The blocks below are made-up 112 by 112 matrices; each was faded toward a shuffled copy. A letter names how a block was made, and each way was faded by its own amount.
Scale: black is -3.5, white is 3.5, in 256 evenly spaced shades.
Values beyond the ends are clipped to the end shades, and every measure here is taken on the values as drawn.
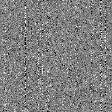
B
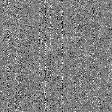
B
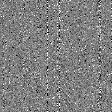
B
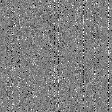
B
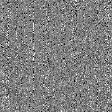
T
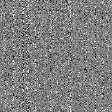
B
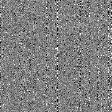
T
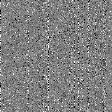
B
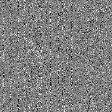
T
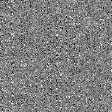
T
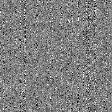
T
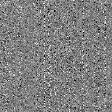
T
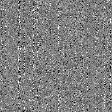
T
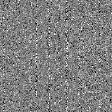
T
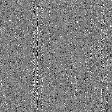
B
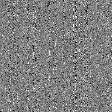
T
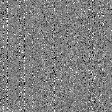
B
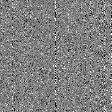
B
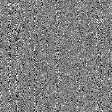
T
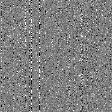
B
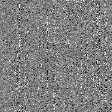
B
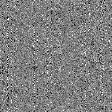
T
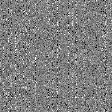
B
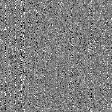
B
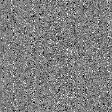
T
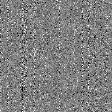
B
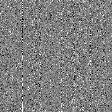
B
